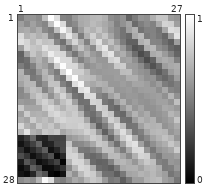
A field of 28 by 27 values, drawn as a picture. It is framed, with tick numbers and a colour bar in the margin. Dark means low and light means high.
Roughest part: bottom left. Odd patch: lower, in the bottom left. Calmest part: middle right. Average level on the scale: 60%. Ninth with the lowest average: bottom left. Grain: diagonal, down to the right.
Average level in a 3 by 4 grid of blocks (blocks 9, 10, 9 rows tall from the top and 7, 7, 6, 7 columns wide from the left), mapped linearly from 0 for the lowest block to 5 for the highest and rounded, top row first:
5 5 4 3
5 5 4 4
0 4 4 4
